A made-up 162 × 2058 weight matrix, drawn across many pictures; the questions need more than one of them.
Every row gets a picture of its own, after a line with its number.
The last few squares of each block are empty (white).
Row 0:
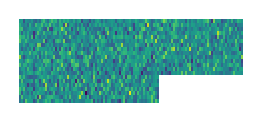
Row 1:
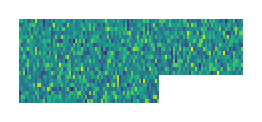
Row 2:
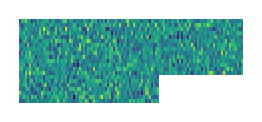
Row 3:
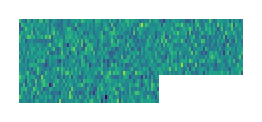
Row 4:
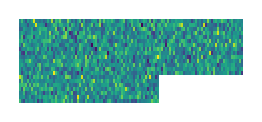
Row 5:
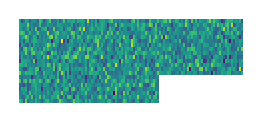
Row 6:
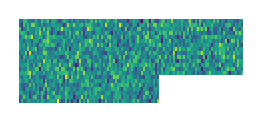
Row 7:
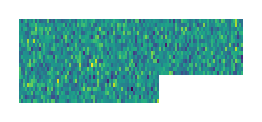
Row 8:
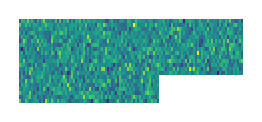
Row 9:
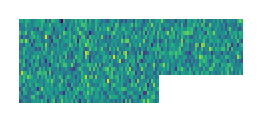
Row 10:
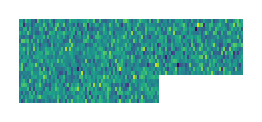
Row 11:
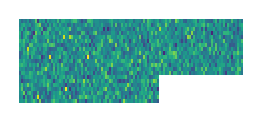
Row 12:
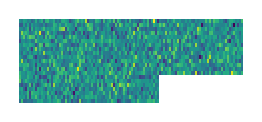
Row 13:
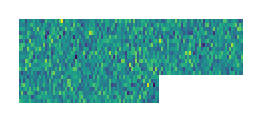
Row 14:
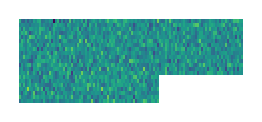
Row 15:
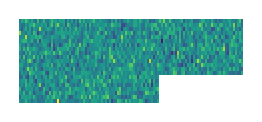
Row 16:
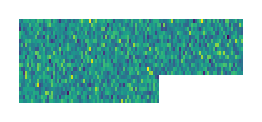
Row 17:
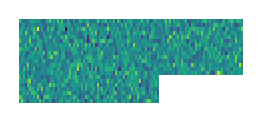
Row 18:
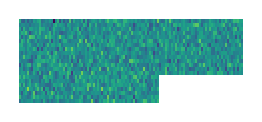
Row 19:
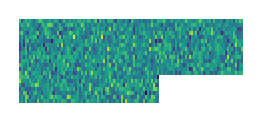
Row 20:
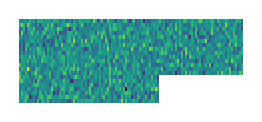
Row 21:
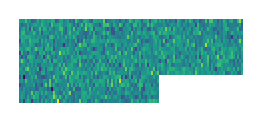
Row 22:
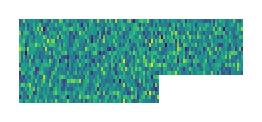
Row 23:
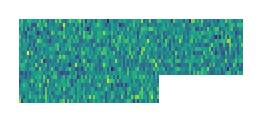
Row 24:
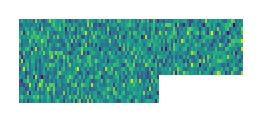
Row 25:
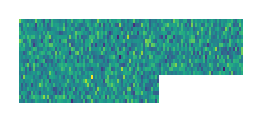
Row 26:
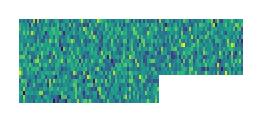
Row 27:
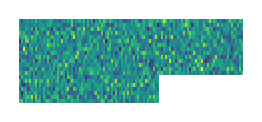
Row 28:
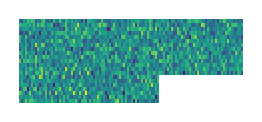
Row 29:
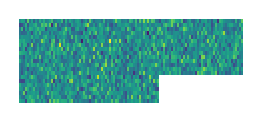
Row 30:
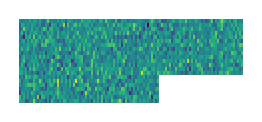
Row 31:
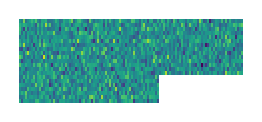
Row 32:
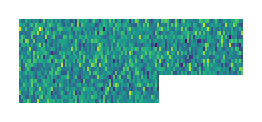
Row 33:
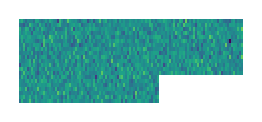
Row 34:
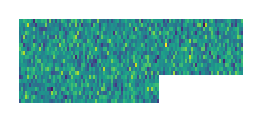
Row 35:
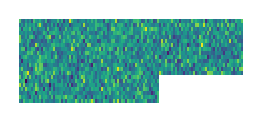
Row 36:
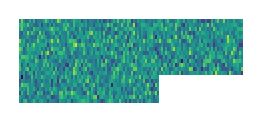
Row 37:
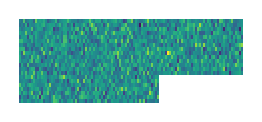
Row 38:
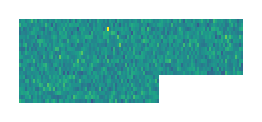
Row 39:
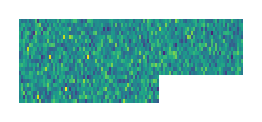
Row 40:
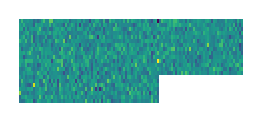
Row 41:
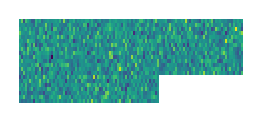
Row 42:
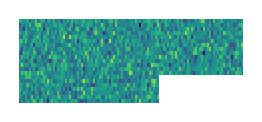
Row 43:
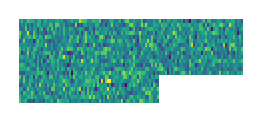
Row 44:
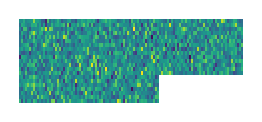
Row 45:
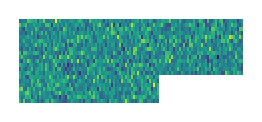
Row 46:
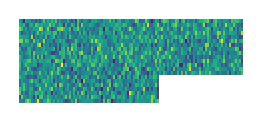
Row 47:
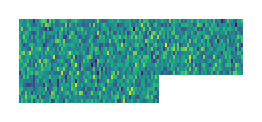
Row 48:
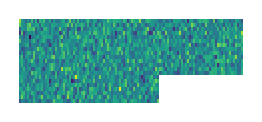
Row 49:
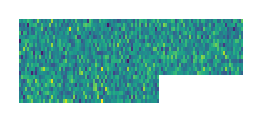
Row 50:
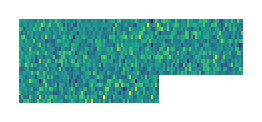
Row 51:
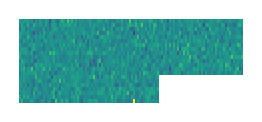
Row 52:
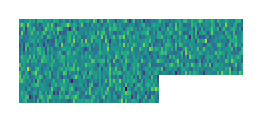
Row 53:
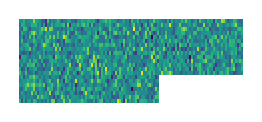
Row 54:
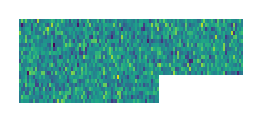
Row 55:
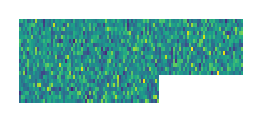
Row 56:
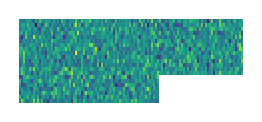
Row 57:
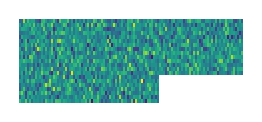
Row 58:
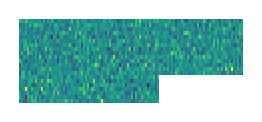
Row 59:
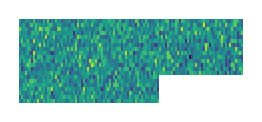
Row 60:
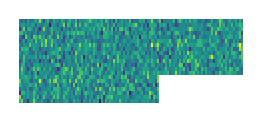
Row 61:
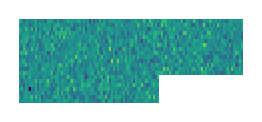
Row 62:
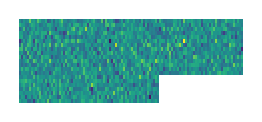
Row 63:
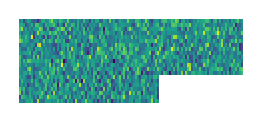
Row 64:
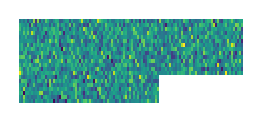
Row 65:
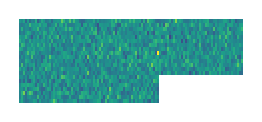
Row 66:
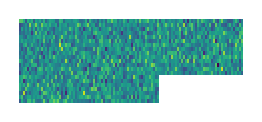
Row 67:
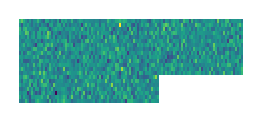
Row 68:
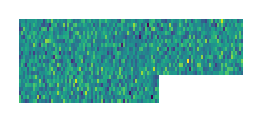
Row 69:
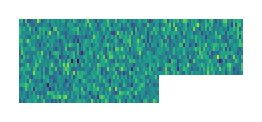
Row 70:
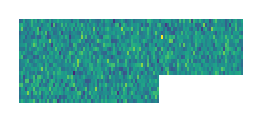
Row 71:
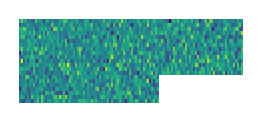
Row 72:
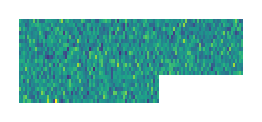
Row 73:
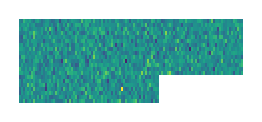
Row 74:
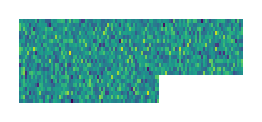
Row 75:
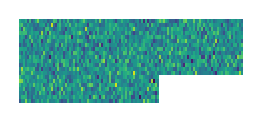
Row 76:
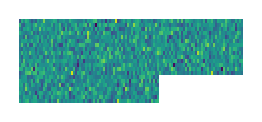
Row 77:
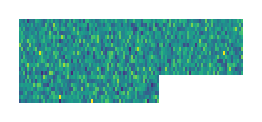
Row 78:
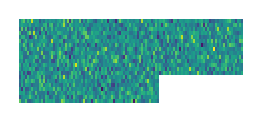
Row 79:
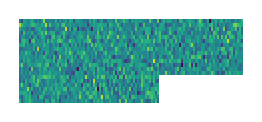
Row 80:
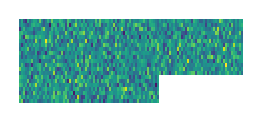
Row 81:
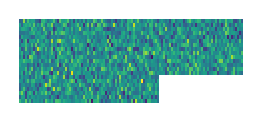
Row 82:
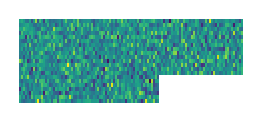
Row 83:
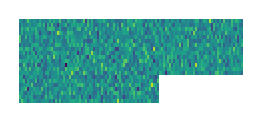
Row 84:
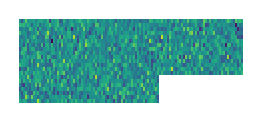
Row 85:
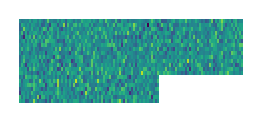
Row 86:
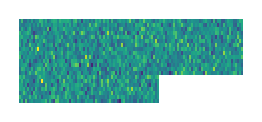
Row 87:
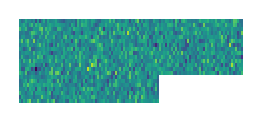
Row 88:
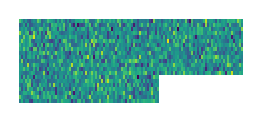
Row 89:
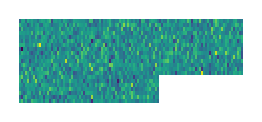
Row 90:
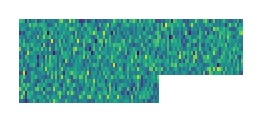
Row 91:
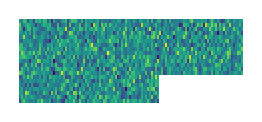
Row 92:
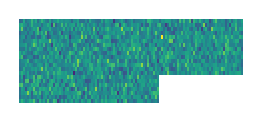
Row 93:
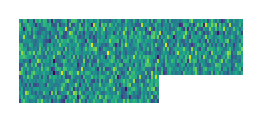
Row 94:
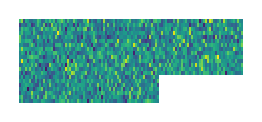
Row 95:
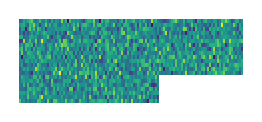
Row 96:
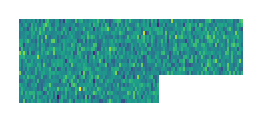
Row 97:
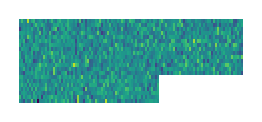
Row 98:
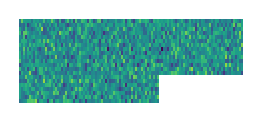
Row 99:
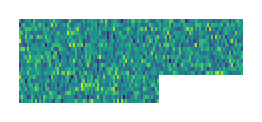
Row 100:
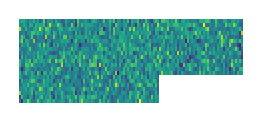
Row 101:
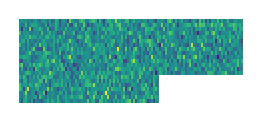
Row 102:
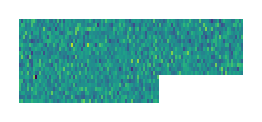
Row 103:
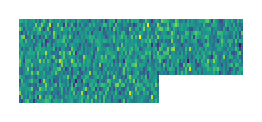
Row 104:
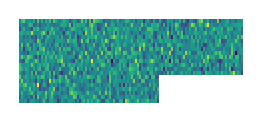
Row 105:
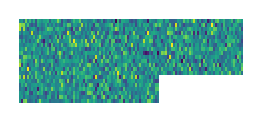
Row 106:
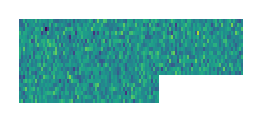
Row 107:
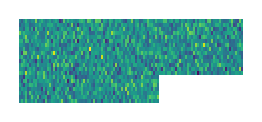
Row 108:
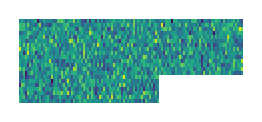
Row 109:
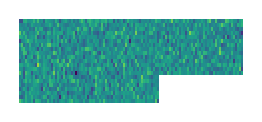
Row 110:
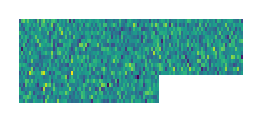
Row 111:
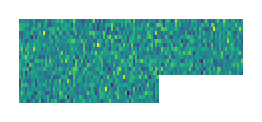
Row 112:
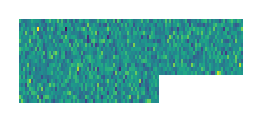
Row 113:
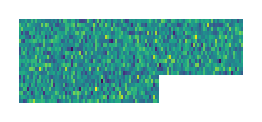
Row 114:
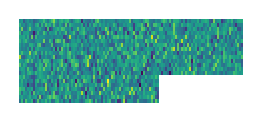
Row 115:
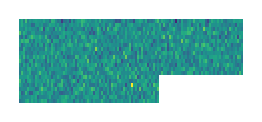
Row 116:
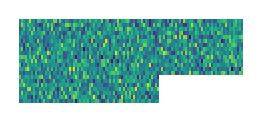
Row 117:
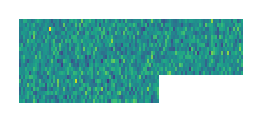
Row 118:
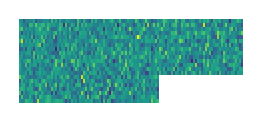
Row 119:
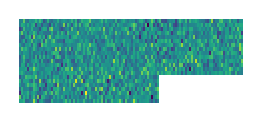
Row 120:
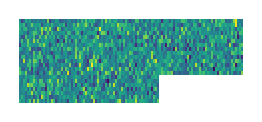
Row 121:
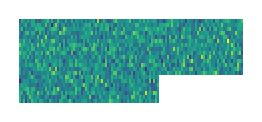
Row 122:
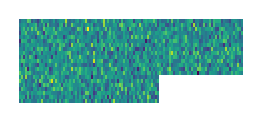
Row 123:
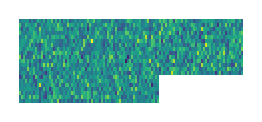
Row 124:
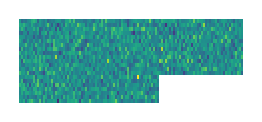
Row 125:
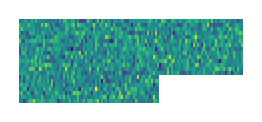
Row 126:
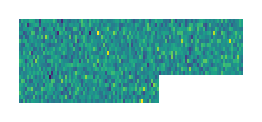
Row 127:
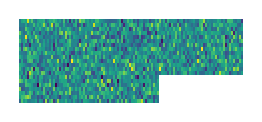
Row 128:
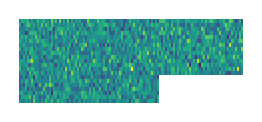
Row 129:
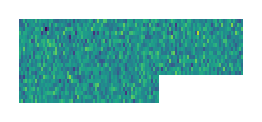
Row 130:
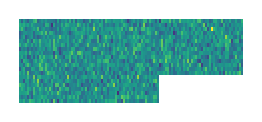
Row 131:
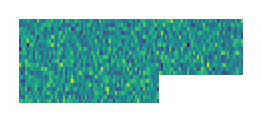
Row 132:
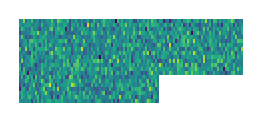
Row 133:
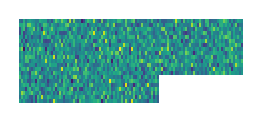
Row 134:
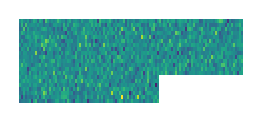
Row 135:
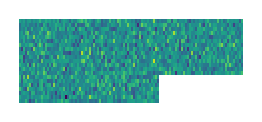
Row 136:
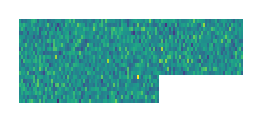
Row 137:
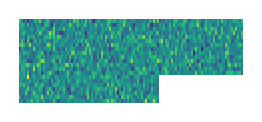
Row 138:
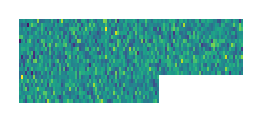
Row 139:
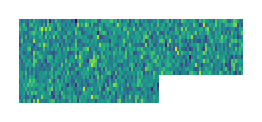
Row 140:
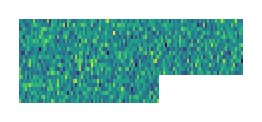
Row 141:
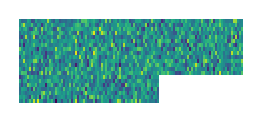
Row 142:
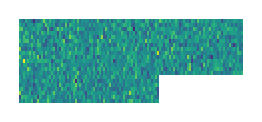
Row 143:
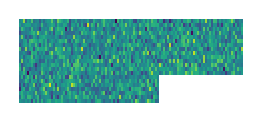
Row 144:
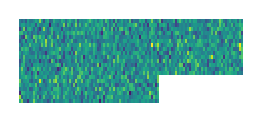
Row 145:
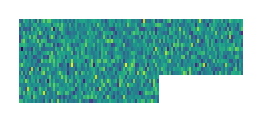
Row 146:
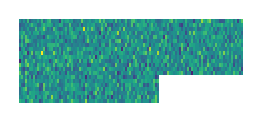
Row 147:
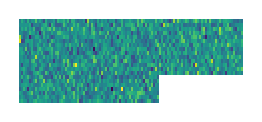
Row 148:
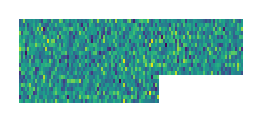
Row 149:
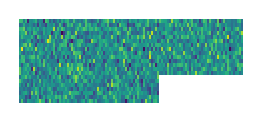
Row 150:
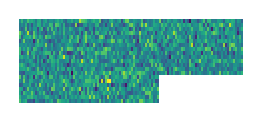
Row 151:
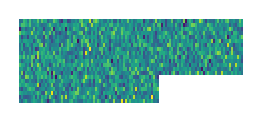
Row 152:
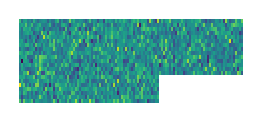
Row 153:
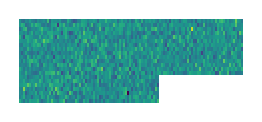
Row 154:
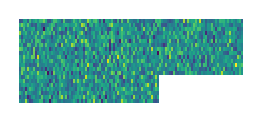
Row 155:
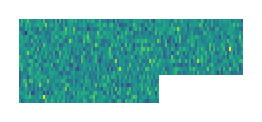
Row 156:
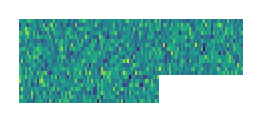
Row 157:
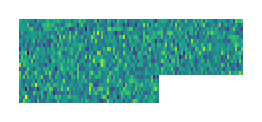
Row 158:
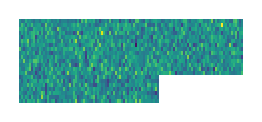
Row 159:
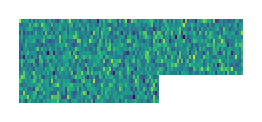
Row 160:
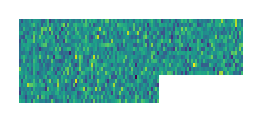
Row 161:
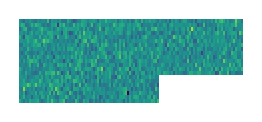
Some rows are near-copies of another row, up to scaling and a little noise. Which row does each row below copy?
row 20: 52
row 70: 92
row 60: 144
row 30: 85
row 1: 55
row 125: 113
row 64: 26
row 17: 112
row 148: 22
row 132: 143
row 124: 136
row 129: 106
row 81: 57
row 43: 150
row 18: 14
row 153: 161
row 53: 44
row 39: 11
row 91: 93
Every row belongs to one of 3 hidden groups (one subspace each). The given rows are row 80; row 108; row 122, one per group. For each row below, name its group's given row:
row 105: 108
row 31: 122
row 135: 122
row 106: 108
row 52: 108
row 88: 122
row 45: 122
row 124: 122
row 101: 122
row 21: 122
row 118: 80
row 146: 108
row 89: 122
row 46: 80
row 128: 122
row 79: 122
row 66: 108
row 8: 122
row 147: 122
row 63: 80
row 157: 108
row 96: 108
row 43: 122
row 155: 122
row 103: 80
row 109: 108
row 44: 80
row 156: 122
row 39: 108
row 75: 108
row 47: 80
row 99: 122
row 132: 122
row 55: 122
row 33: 108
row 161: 80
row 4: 80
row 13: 108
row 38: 122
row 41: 122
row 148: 108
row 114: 80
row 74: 108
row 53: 80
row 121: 108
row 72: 108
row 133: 108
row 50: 80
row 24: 122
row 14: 122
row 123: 122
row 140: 80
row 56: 80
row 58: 108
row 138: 108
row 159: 108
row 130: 122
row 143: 122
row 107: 108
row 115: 108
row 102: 122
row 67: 122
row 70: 122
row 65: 108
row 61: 108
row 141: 80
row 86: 80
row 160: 80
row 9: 108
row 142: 80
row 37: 108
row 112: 122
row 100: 80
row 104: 108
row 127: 122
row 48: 108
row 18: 122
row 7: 80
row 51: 80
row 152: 122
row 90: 108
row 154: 108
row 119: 80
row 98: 108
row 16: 108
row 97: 80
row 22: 108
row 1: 122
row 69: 122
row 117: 80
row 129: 108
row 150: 122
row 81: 122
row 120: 80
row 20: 108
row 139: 80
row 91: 80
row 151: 108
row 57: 122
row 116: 108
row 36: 108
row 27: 108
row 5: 108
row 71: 122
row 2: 122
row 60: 80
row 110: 122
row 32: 80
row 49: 108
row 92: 122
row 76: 122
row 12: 122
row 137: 122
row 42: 108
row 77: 122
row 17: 122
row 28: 122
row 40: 80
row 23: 122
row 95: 108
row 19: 108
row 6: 122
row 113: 122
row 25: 122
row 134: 80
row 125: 122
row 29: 108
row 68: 80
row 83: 122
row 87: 80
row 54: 122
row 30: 80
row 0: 80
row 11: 108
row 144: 80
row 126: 108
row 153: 80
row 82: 122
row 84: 108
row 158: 80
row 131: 108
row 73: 80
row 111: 108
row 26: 108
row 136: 122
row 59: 80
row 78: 122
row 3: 122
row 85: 80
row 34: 80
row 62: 108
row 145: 122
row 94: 122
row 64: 108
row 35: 122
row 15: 122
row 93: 80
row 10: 122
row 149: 122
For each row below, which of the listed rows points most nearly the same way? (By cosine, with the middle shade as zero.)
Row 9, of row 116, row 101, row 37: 37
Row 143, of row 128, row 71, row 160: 128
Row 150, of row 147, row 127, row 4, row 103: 127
